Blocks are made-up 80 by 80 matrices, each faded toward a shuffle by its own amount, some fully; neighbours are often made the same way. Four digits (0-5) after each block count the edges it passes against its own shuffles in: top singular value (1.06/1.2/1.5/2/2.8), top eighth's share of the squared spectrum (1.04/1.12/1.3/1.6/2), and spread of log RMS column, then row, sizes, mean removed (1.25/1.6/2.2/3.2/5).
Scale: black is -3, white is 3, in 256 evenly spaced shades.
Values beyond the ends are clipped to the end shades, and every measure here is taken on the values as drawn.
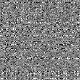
4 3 1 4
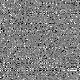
4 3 1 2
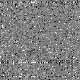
3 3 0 2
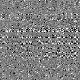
4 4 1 3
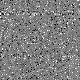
3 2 0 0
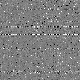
4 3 0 2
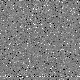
3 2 0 1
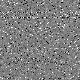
3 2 0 2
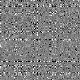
4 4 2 3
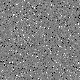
1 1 0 0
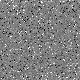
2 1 0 0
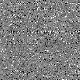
3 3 2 2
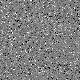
1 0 0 0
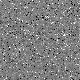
1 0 0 0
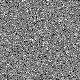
0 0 0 0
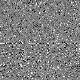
3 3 0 2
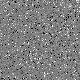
0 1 0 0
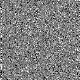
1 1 3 0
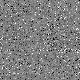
1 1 0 1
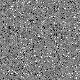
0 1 0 1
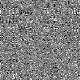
4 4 2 2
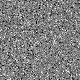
1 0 0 0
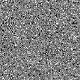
3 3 1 1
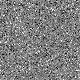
0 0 0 0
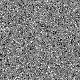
2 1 0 0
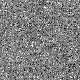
2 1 0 0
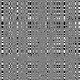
5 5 4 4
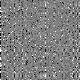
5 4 3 1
